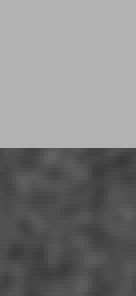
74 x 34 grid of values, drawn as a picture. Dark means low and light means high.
The table splits into 2 rows of 1 panel. Panel 1,1: high, flat. Panel 2,1: low, blotchy, faint in contrast.
